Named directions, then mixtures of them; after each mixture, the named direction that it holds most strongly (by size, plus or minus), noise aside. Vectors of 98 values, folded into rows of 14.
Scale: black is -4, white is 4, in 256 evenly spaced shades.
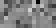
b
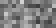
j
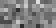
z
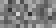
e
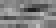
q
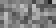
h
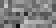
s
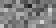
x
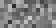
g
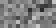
h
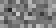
e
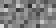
x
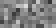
z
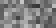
j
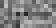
s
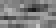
q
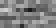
q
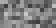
j
